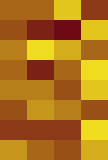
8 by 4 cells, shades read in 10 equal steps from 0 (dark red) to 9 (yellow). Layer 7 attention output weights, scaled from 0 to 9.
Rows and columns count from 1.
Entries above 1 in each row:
4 2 4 3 4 4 4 4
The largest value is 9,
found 3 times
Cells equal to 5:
4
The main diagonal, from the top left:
4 1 7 9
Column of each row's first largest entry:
3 4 2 4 4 2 4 4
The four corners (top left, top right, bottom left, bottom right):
4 2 6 7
